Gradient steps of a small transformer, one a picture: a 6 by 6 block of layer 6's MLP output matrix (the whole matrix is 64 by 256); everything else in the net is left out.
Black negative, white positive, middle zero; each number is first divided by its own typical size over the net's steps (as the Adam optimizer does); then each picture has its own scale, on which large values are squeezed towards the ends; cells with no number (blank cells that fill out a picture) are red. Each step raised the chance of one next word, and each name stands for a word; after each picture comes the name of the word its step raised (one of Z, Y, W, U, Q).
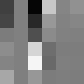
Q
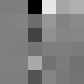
Q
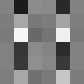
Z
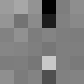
Q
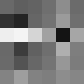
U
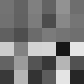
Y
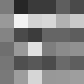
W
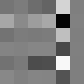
W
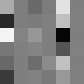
U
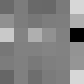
U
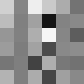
Q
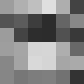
Z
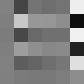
W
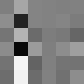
Y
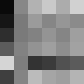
Q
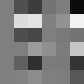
W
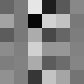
W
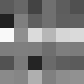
U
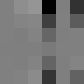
Q
